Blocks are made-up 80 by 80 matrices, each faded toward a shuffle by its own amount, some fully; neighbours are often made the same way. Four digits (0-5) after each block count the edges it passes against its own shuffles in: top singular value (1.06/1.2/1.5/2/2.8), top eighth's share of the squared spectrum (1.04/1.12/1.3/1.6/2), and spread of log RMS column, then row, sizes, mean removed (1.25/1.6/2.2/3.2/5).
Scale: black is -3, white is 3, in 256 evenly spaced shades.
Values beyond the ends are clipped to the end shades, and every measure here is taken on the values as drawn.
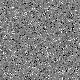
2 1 0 0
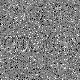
3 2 1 1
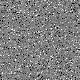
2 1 0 0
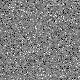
1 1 0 0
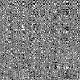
4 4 2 2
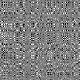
5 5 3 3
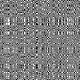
5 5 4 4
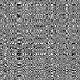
5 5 3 4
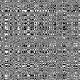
5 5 3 4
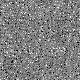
2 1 0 0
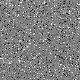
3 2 1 0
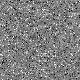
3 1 0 0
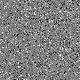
3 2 1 0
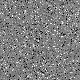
0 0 0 0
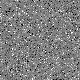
0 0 0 0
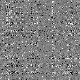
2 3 2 3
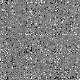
2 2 2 2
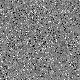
1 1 0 0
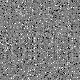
3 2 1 1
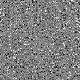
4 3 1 2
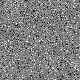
2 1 0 0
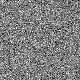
0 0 0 0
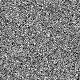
0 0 0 0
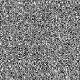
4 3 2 2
